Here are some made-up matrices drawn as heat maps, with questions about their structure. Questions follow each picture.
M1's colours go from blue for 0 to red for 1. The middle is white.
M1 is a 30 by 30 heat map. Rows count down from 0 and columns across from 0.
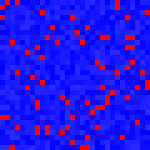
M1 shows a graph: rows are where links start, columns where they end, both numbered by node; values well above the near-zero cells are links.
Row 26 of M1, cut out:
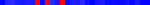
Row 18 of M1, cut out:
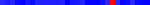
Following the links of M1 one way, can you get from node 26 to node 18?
no
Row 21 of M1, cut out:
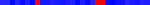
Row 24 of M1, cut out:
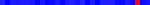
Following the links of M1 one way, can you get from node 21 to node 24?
yes
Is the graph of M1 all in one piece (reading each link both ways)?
no
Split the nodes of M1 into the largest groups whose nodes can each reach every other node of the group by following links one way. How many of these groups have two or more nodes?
3
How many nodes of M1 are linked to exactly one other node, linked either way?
8
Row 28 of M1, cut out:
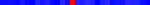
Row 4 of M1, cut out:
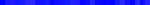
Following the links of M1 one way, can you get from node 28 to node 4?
no
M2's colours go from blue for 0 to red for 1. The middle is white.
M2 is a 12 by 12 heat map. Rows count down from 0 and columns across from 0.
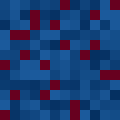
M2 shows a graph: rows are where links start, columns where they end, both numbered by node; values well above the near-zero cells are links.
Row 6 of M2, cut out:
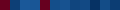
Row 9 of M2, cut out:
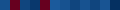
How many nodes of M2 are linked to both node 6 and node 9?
1
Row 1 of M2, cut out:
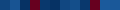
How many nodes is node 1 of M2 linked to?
2
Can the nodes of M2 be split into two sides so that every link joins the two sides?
yes
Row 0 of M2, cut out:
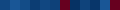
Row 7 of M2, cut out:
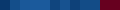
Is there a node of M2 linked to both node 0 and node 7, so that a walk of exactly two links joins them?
yes
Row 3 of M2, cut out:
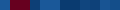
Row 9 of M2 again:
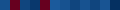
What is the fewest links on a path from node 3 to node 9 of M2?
2
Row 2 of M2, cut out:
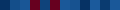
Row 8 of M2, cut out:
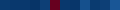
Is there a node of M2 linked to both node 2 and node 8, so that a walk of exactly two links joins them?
yes
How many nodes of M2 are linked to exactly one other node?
2
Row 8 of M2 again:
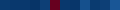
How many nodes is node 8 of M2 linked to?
1
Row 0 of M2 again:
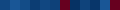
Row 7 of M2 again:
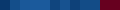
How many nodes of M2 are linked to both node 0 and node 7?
1
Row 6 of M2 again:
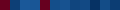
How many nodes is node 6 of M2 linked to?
2
